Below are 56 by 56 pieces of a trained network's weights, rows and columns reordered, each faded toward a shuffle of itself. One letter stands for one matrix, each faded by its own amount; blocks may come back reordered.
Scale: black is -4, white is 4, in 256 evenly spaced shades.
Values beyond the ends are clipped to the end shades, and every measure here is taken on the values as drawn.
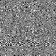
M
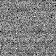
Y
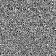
Y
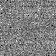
Y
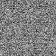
Y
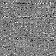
M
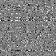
M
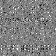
M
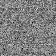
Y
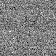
Y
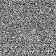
Y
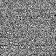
Y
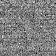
Y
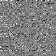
M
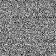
Y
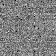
Y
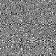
M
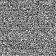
Y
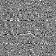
M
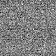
Y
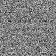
Y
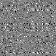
M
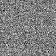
Y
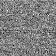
Y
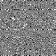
M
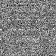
Y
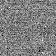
Y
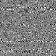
M
